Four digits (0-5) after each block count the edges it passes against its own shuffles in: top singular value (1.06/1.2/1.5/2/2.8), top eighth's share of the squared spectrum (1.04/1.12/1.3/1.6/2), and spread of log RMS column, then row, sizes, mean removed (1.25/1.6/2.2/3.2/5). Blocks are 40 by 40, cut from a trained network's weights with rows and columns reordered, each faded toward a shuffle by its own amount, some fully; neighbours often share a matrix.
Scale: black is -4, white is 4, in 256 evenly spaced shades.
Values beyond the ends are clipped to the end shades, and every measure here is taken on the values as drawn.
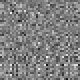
4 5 2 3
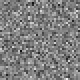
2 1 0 0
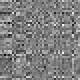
4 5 2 3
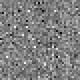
0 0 0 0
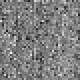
2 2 0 1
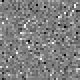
0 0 0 0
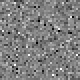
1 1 0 0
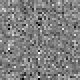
3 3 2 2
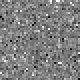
0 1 0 0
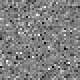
0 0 0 0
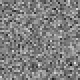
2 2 1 0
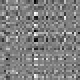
4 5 3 3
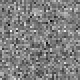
2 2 1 0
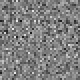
2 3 0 1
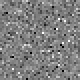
0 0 0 0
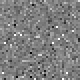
0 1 0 0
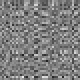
4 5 3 3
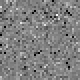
1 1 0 0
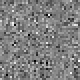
3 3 2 1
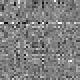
3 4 2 2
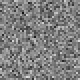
2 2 0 0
